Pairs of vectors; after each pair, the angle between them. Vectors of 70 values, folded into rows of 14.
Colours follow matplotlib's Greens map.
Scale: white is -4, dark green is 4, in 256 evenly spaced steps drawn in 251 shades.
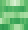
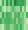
partly opposed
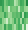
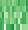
orthogonal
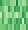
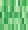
nearly opposite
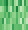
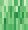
partly opposed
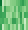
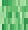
nearly opposite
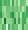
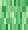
nearly opposite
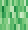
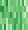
partly aligned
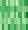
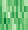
partly opposed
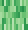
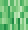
partly opposed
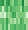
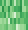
partly opposed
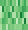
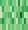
nearly parallel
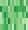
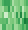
partly opposed
